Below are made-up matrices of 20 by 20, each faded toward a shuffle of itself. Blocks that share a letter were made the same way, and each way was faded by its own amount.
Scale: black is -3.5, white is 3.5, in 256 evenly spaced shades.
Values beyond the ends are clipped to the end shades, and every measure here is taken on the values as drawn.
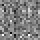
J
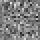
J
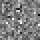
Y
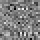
J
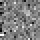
Y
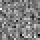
Y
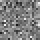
J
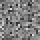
Y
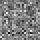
J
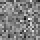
Y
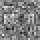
J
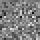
J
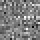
J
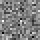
J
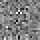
J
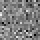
J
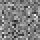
Y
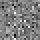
Y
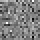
J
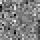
Y
